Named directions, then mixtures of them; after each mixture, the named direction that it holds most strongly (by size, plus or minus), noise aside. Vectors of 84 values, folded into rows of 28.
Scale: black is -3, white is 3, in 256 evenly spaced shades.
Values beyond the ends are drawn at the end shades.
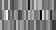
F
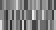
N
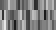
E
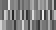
E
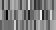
F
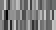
N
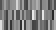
N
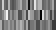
F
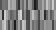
E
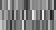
N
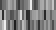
E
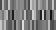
F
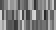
E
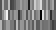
F
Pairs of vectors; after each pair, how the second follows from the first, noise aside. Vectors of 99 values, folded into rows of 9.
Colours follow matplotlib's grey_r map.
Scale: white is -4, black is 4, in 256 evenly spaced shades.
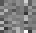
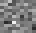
shuffled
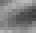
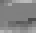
partly zeroed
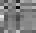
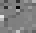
partly zeroed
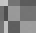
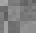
shrunk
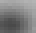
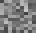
shuffled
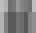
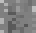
partly zeroed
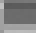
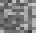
shuffled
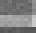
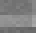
shrunk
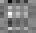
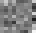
wrapped around
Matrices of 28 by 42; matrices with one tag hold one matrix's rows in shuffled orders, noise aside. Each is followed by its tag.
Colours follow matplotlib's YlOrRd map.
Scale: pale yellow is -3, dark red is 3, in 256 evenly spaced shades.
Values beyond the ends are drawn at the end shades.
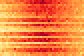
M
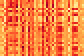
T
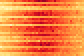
M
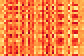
T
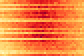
M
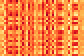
T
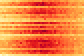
M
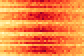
M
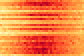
M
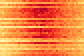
M
